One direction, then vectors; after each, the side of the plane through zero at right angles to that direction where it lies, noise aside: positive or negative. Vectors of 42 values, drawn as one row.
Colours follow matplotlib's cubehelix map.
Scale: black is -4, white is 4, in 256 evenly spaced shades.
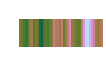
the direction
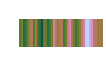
positive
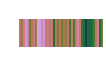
negative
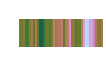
positive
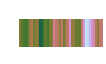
positive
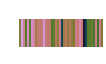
negative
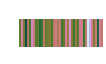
positive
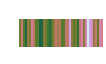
positive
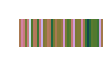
negative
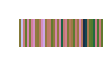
negative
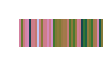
negative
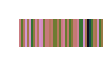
negative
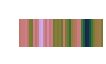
negative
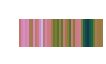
negative
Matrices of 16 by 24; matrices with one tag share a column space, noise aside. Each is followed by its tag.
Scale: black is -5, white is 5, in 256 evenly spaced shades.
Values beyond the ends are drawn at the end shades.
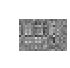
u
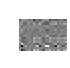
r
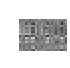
u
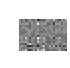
r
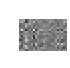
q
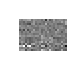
r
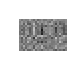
u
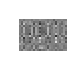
u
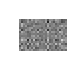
q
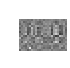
u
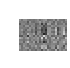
u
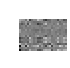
r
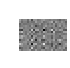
q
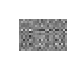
q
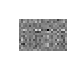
q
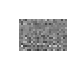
r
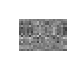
u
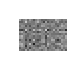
q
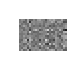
q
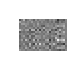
q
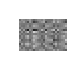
q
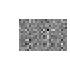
q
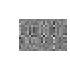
u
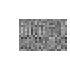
u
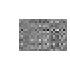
q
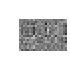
u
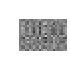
u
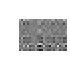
r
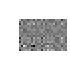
r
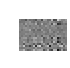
r
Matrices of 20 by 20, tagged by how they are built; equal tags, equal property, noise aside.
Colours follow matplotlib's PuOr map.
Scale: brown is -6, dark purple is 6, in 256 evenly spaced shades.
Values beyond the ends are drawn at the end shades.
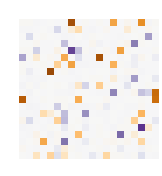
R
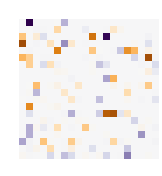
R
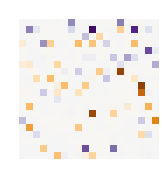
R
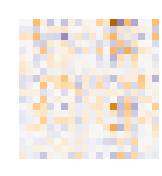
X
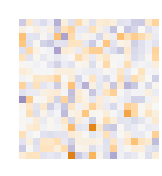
X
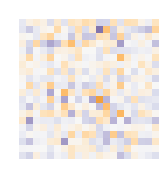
X
